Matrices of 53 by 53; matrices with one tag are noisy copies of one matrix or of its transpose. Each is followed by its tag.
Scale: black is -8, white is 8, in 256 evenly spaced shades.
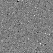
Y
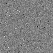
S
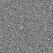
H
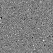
Y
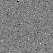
Y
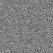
H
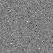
H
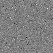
S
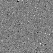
Y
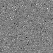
S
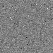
S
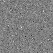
H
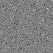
S
